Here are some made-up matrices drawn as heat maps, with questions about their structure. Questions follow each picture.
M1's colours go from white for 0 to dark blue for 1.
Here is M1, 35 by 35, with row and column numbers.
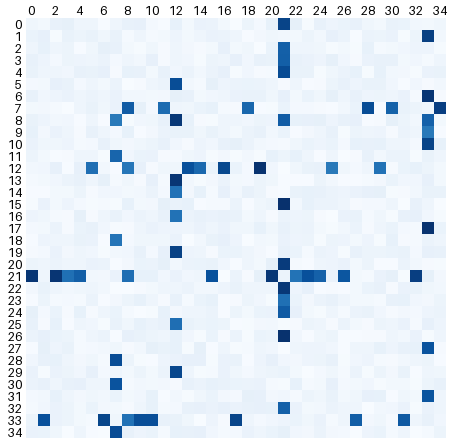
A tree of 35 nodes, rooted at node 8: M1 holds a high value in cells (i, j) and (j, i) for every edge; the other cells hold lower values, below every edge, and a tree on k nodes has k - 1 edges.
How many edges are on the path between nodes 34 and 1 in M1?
4
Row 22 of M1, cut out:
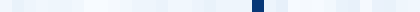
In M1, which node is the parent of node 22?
21
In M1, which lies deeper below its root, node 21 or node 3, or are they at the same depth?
node 3
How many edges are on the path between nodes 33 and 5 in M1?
3
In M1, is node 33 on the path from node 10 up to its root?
yes
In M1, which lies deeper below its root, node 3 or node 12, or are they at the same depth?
node 3
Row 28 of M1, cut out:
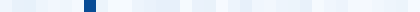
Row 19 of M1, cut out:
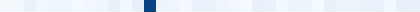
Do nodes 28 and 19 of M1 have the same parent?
no
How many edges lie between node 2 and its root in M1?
2
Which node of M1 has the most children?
21
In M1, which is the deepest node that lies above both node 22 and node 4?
21
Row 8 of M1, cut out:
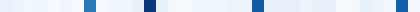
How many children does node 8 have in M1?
4
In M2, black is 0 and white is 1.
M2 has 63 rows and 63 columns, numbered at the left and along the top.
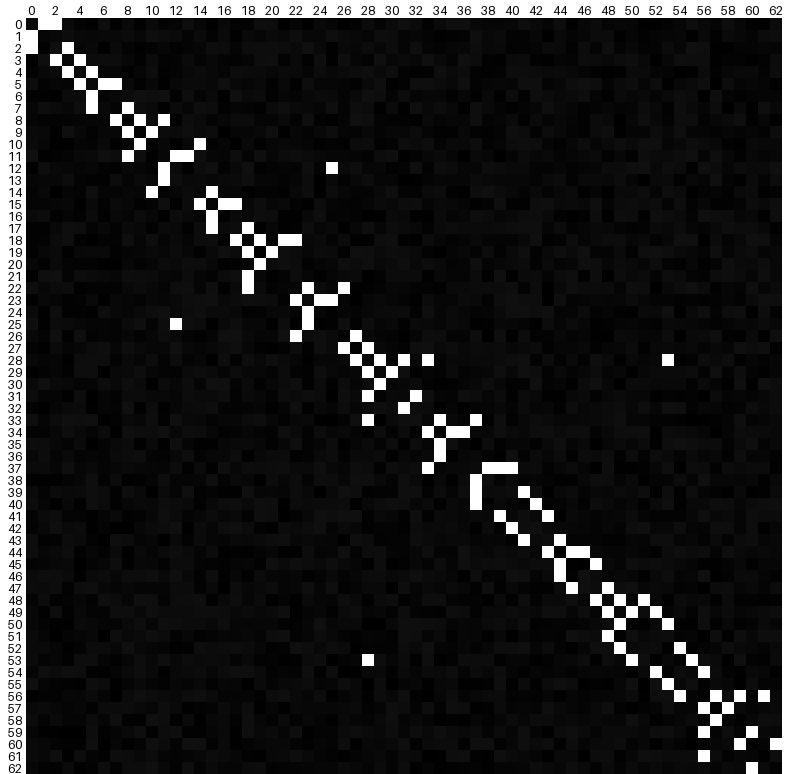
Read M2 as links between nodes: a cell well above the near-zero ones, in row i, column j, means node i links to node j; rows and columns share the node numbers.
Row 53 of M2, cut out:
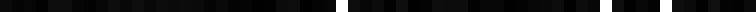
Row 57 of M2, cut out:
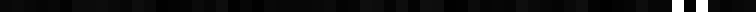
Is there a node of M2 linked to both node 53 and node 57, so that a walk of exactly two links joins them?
no
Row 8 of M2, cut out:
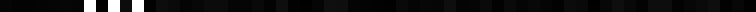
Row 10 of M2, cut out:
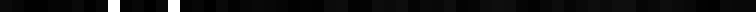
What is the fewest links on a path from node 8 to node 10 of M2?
2
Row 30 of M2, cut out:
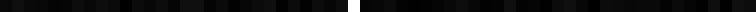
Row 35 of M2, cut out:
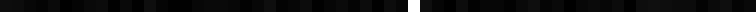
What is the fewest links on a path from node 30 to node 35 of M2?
5
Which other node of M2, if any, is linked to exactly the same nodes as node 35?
node 36
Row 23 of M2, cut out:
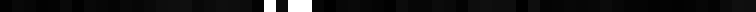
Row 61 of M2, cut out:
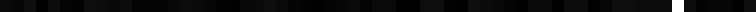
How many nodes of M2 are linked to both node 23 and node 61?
0
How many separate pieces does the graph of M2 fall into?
1
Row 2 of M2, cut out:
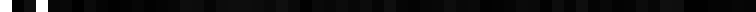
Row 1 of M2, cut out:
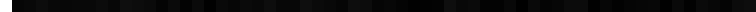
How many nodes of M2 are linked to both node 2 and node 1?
1
